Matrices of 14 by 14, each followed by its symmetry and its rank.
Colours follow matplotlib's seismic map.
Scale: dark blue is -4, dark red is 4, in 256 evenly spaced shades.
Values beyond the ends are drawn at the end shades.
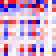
neither, rank two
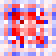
symmetric, rank two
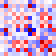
symmetric, rank three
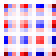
symmetric, rank one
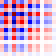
symmetric, rank one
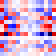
neither, rank two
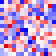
neither, full rank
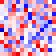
neither, full rank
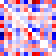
antisymmetric, rank two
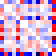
antisymmetric, rank two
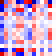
neither, rank two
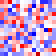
neither, full rank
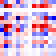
neither, rank two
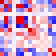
symmetric, rank three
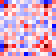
symmetric, rank three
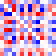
antisymmetric, rank two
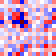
symmetric, rank two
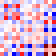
symmetric, rank two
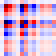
symmetric, rank one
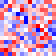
neither, full rank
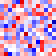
neither, full rank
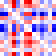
antisymmetric, rank two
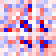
symmetric, rank three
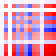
symmetric, rank one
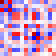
symmetric, rank three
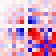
symmetric, rank two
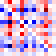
antisymmetric, rank two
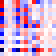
neither, rank two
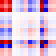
symmetric, rank one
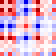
symmetric, rank two
